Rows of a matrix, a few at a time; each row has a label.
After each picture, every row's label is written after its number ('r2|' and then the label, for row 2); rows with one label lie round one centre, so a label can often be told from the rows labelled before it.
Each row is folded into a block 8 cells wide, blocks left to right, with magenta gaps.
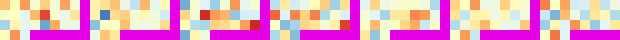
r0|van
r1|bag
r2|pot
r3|pot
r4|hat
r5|bag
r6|bag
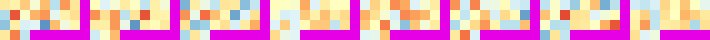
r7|van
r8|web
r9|pot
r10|hat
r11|web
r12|bag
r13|pot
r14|hat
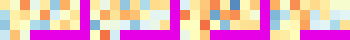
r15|van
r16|van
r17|web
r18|bag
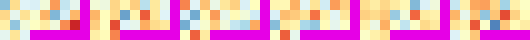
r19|pot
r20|web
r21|bag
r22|van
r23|web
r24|web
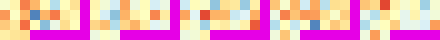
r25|web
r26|hat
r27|pot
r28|van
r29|bag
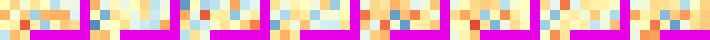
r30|web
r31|bag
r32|pot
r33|bag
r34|web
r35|web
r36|bag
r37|web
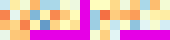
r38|web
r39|van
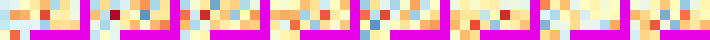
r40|van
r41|pot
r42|pot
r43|web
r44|pot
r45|web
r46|bag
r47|web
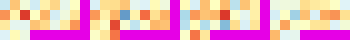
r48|pot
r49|web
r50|van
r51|hat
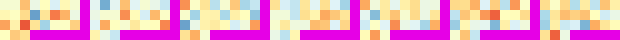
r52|web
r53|hat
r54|bag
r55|hat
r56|bag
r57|van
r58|van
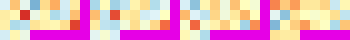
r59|pot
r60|pot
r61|hat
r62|bag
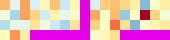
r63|bag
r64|web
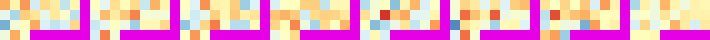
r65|bag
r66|van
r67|bag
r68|web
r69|pot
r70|van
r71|van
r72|hat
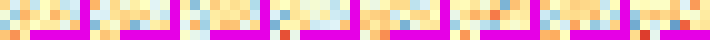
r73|bag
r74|bag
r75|hat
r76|bag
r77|web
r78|van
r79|bag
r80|van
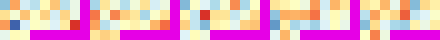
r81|pot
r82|pot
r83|pot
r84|van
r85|van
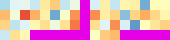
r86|pot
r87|web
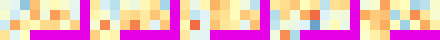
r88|hat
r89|hat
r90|hat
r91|van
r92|web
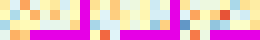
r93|bag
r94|bag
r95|van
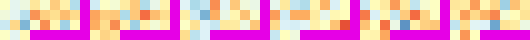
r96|hat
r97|web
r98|hat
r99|pot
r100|web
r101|van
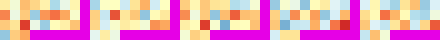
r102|web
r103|pot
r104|web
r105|pot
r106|pot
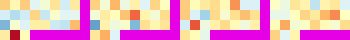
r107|bag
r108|van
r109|hat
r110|hat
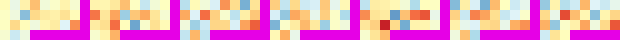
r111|hat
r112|web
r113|pot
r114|bag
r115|web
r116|pot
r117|pot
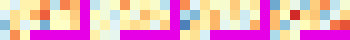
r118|van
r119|hat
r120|bag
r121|pot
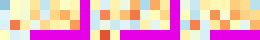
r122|hat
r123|van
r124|hat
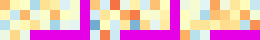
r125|bag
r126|van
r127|hat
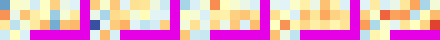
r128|pot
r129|bag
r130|hat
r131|hat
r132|pot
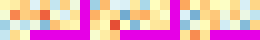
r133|van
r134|web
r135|bag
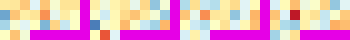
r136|van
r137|bag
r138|pot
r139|pot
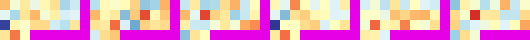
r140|bag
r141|web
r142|pot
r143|bag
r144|hat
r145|pot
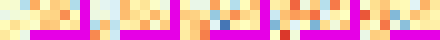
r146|hat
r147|hat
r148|web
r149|van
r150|web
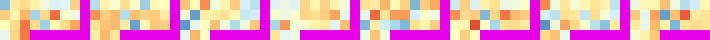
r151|web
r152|web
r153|bag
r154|hat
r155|van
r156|web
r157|bag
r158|web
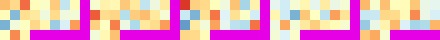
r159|bag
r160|web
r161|bag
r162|hat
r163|bag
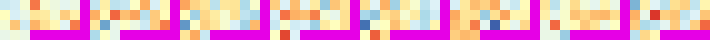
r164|hat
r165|pot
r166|bag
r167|van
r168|bag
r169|web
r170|hat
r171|pot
